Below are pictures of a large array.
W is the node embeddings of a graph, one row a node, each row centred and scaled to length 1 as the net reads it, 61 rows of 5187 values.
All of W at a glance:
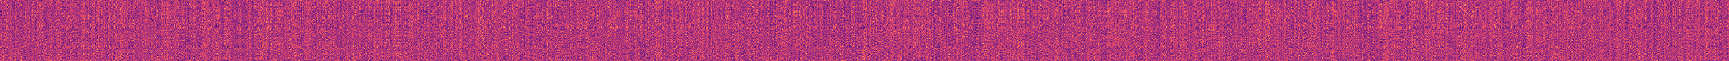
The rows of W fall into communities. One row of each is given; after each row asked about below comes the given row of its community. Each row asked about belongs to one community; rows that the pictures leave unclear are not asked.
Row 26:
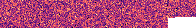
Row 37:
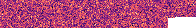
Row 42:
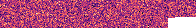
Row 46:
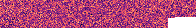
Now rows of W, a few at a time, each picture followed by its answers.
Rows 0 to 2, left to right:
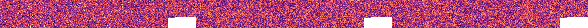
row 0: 46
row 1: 42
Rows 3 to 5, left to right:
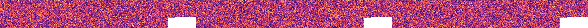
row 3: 42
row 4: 26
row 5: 37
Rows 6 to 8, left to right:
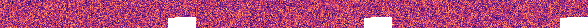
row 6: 42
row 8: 37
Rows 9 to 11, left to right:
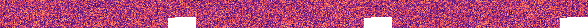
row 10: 26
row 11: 26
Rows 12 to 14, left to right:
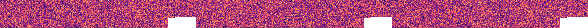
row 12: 26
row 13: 46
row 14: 26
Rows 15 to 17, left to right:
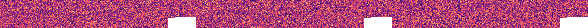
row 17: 42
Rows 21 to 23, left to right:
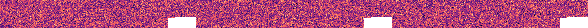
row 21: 46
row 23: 46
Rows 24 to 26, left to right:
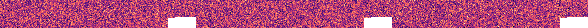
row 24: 42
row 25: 37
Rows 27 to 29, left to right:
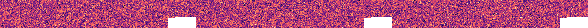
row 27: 26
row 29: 46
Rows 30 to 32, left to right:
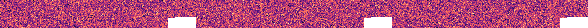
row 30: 26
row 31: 42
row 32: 37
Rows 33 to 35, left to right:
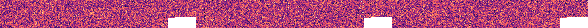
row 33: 46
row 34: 42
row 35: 46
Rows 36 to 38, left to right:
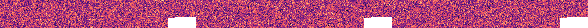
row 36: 42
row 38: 46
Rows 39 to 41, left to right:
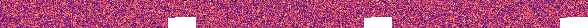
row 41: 37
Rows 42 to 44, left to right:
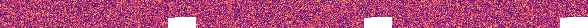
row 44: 37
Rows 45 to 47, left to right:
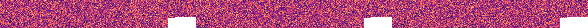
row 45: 42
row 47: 46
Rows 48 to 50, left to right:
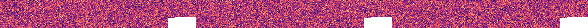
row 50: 37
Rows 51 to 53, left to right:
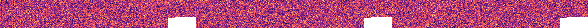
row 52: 37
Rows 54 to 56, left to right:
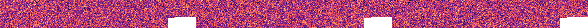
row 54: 46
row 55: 37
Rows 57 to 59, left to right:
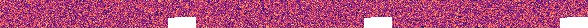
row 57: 46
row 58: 42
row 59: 37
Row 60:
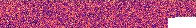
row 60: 26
